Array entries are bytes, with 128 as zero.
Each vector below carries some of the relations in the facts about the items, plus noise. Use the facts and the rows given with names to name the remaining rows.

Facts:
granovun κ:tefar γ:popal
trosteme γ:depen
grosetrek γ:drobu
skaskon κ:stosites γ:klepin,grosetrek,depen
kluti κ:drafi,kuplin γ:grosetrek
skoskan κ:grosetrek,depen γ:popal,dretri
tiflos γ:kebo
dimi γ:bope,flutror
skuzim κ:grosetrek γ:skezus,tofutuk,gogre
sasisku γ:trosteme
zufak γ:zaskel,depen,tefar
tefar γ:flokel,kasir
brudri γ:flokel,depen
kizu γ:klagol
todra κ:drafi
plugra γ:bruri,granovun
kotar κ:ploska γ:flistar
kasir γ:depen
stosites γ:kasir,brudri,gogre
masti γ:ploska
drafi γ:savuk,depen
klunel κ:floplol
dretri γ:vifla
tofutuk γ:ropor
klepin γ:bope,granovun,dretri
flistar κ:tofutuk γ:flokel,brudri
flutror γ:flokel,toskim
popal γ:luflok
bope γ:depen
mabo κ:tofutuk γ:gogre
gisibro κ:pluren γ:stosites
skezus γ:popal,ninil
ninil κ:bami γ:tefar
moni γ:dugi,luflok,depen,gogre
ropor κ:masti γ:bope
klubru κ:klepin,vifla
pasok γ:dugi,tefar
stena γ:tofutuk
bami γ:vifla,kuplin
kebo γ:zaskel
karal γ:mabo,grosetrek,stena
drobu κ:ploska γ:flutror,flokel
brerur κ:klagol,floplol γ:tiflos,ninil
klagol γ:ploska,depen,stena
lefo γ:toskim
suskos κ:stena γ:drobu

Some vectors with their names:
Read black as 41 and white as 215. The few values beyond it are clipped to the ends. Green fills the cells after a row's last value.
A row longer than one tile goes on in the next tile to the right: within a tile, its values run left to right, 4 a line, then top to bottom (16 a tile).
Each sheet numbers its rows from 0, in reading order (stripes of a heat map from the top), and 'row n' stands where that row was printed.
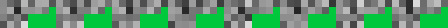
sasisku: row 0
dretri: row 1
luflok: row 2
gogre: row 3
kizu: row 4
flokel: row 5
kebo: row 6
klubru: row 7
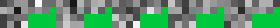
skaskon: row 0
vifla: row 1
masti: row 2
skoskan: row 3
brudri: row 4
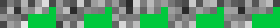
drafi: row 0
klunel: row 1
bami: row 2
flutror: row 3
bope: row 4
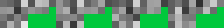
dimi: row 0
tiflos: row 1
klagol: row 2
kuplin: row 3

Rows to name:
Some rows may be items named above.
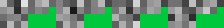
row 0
klubru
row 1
ploska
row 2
klagol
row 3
pluren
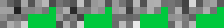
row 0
bope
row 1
kizu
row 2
plugra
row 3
floplol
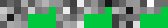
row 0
suskos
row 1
tefar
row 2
skaskon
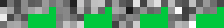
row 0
stena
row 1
klepin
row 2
drobu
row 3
granovun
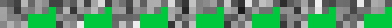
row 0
grosetrek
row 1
drafi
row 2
plugra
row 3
ninil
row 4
flistar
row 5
stosites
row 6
karal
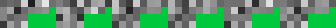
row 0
kluti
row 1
pluren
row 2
mabo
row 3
skuzim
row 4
todra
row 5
kizu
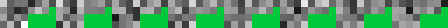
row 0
ropor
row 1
ninil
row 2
gisibro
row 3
brerur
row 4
skezus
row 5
kotar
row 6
tofutuk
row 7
depen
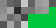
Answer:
kizu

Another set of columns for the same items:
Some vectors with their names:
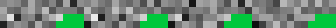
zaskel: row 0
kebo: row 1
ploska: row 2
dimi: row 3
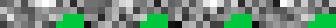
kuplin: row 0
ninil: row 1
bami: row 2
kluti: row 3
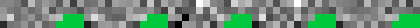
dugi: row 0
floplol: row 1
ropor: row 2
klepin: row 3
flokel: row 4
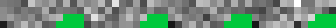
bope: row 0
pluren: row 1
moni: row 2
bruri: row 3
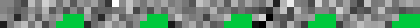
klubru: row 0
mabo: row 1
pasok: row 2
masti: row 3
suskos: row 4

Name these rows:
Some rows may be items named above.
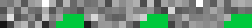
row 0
klepin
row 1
floplol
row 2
gisibro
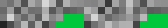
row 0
grosetrek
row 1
stena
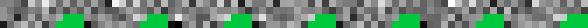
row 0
klubru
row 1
kluti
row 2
drafi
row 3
klagol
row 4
tofutuk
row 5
skaskon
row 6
klunel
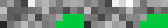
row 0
skuzim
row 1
skoskan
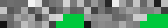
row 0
granovun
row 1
todra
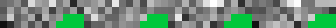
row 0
stosites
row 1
pluren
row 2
vifla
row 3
plugra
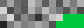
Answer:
brerur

